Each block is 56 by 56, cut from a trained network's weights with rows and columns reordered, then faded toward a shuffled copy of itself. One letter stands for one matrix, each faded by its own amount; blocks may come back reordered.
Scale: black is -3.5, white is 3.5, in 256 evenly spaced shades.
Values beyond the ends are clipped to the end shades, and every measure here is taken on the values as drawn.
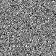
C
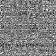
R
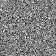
C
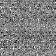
R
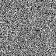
C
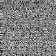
R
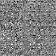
R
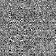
R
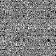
R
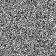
C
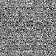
R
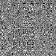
R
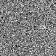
C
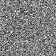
C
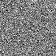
C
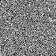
C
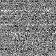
R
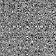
R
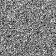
C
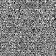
R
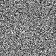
C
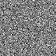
C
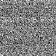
R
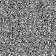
C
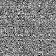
R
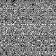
R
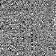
R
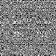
R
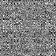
R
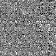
R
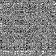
R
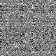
R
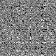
R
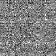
R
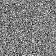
C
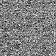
R
